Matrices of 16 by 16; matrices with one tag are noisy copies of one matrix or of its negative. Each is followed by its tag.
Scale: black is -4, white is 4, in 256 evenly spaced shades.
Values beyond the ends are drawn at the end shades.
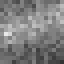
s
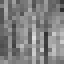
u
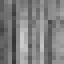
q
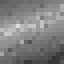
s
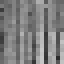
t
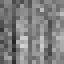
q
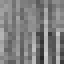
t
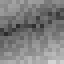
s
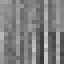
t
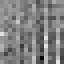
t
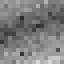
s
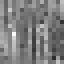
u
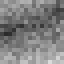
s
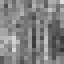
u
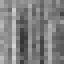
q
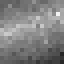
s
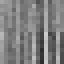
t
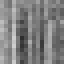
q
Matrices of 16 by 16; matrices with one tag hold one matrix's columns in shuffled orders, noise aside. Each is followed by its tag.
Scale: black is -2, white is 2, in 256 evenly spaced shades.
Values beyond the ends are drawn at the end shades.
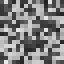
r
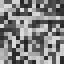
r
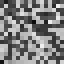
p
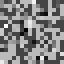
r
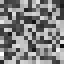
p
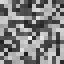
r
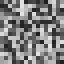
r
